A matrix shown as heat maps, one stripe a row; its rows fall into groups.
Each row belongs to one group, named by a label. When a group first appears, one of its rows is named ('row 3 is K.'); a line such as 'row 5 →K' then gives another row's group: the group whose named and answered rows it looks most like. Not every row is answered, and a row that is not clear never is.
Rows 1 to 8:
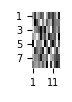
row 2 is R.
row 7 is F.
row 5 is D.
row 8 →F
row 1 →R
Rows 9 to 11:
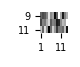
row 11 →R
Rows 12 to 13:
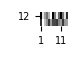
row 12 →D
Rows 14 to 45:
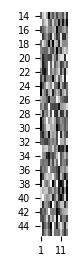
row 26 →F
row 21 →R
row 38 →D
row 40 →D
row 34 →F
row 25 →D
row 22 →R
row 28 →R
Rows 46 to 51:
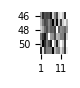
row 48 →F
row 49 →R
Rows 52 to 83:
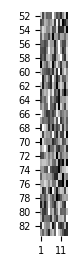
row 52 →R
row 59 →D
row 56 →R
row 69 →R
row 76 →D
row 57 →R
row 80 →R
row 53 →F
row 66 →F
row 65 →F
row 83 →F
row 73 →D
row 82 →D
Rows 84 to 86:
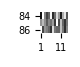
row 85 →F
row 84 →D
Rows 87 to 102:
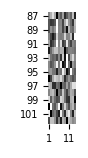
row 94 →R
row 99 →R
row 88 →R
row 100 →D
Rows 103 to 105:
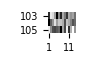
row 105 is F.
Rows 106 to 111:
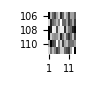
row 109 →D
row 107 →R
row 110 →R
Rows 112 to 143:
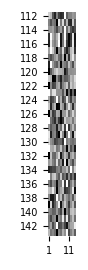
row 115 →D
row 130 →F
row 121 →F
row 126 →D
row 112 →F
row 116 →D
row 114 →F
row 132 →D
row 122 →D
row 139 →D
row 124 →R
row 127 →F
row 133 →F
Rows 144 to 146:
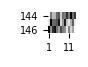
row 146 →D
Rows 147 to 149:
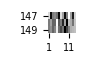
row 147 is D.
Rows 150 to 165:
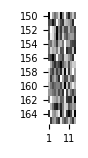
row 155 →D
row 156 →R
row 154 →F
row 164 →D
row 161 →F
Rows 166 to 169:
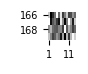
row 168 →F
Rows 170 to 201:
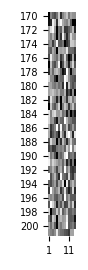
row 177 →D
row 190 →F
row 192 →F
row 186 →R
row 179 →F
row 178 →R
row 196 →F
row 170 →D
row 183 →D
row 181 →D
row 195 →D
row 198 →R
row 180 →F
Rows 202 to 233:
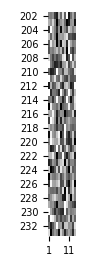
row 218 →F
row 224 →R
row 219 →D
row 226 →D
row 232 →R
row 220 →D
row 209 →F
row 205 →F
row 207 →F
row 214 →R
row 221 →R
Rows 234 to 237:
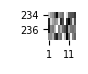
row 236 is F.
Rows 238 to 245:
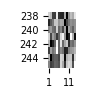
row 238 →F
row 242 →R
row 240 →F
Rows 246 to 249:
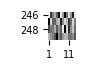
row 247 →D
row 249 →F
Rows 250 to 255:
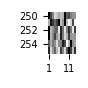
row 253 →D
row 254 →R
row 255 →D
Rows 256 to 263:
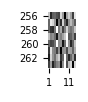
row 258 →R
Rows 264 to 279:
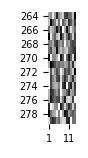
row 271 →R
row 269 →F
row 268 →F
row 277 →D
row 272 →R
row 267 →D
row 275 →R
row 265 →R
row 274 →R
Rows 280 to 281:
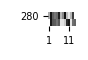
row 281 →R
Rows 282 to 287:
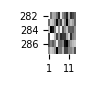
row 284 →R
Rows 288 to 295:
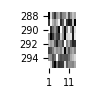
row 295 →F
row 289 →D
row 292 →F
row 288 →D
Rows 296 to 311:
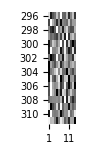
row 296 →R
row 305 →D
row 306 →D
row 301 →D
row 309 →R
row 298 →R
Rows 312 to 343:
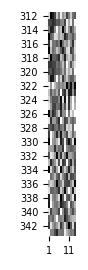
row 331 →F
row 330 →D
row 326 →D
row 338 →D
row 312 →R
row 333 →R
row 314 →R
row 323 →R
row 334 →D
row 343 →F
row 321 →R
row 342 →D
